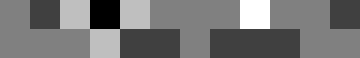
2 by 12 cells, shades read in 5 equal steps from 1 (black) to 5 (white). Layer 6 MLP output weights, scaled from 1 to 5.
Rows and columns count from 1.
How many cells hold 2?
7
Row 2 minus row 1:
0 1 -1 3 -2 -1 0 -1 -3 -1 0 1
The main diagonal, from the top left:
3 3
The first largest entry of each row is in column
9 4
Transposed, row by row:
3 3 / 2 3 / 4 3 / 1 4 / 4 2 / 3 2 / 3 3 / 3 2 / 5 2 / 3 2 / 3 3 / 2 3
